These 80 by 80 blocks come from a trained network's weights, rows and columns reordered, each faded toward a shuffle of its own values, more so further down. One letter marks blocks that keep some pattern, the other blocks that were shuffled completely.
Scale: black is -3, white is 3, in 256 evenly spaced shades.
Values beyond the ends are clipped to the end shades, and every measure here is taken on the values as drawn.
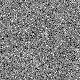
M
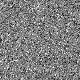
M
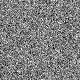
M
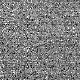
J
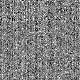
J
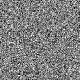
J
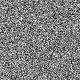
M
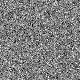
M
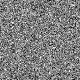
J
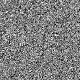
J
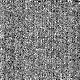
J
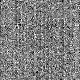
J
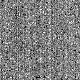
J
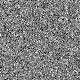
M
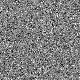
M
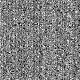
J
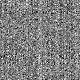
J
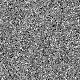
M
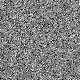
M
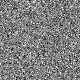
M
